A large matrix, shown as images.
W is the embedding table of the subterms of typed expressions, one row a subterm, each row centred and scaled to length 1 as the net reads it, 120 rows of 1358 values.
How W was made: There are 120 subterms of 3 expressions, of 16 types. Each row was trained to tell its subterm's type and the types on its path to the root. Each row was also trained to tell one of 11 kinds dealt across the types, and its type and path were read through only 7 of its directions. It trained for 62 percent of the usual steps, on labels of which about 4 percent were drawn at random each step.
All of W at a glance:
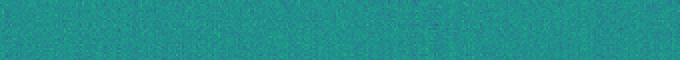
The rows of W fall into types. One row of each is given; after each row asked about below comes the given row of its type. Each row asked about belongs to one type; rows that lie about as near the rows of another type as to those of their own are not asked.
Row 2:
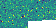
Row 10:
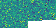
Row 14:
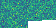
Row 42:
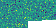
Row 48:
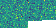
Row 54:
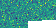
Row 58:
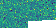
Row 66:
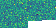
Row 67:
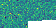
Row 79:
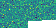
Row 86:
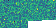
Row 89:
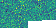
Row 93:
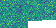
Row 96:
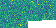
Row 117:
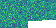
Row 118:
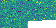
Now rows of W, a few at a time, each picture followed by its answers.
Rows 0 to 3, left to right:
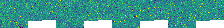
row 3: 54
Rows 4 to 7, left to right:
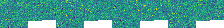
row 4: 66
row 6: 14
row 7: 89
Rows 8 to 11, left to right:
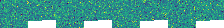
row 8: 118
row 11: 96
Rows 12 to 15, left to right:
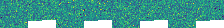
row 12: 42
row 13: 48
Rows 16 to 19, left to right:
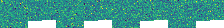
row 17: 66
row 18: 93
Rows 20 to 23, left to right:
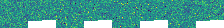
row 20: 58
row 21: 54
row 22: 42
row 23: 93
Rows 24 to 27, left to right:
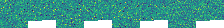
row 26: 2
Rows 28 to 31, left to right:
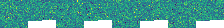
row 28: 67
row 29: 89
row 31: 86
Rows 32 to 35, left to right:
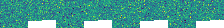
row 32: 42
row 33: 14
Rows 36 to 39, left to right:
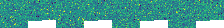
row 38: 118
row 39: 93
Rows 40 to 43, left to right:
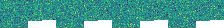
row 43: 79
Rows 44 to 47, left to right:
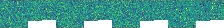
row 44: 54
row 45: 58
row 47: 79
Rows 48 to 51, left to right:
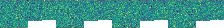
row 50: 2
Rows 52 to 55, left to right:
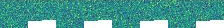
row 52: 14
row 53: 89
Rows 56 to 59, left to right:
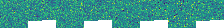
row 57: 79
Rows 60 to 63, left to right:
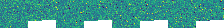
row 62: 79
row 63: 10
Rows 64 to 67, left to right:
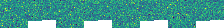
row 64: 48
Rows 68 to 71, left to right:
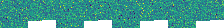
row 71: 48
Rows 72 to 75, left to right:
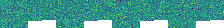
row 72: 66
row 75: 48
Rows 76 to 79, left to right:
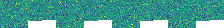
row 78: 54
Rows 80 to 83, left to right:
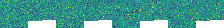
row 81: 2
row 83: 79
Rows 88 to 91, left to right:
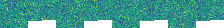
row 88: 96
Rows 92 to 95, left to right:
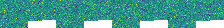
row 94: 96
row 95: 118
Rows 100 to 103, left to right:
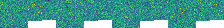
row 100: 117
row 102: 58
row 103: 96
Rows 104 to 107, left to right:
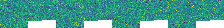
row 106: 42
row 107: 93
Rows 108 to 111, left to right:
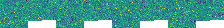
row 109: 89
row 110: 93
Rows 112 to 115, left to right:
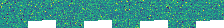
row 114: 48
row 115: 66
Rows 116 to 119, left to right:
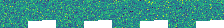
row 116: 89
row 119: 96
